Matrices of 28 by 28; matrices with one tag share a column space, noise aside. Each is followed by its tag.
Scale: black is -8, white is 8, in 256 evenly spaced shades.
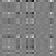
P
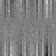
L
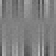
L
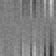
L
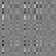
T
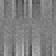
L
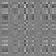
T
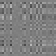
T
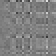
P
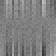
L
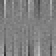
L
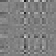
P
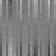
L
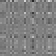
P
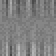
L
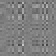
T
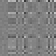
P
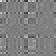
P
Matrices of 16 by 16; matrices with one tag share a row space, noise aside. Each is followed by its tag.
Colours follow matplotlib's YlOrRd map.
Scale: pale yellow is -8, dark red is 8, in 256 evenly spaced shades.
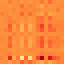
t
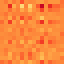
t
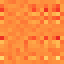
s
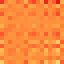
s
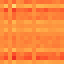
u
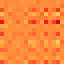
s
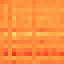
u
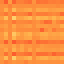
u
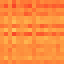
u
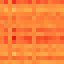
u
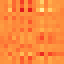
t
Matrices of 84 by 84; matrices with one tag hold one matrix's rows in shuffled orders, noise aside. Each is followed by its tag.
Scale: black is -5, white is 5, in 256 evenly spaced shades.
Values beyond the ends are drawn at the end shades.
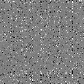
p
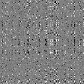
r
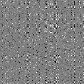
r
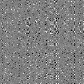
r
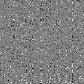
p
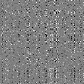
r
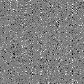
p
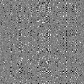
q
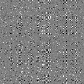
q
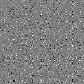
p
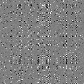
q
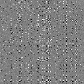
q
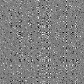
q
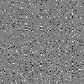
p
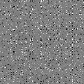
p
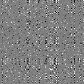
r
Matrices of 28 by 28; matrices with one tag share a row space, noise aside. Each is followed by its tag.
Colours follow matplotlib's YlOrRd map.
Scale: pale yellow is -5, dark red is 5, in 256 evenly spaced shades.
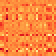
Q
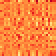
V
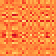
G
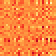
V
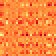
Q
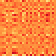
G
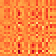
V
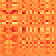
G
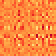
V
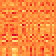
G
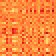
G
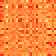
Q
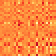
V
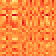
G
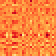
G
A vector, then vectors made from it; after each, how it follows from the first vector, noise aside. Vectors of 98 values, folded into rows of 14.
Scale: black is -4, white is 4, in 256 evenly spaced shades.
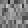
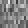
sign-scrambled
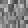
sign-scrambled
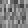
sign-scrambled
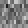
negated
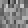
sign-scrambled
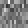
negated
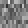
negated
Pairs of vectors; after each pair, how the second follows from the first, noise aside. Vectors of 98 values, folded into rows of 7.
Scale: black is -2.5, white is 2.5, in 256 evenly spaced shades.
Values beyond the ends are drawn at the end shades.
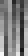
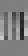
partly zeroed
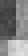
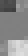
partly zeroed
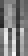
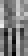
negated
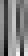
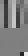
partly zeroed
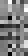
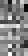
negated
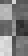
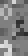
partly zeroed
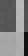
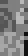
partly zeroed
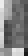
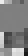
partly zeroed
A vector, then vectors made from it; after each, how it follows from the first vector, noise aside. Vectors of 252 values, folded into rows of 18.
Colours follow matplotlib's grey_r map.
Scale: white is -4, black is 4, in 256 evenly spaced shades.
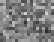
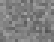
shrunk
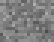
shrunk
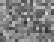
copied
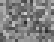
copied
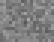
shrunk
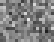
copied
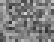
copied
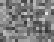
copied
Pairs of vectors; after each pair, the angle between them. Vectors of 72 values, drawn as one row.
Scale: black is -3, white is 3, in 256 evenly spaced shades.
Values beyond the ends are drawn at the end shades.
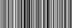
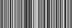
partly aligned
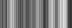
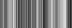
nearly parallel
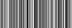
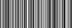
nearly opposite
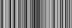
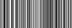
nearly opposite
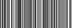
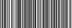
nearly parallel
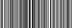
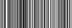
partly aligned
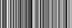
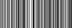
partly opposed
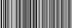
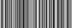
partly aligned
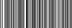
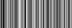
nearly opposite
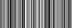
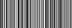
orthogonal
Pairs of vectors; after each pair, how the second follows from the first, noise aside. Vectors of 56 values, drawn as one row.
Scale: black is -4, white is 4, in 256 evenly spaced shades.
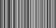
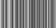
negated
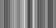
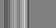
partly zeroed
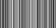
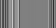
partly zeroed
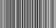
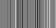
partly zeroed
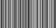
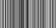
shuffled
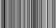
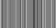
partly zeroed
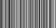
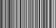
copied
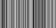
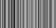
shuffled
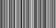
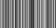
negated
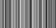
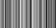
copied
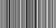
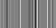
partly zeroed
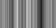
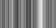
negated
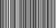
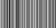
negated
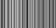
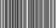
negated
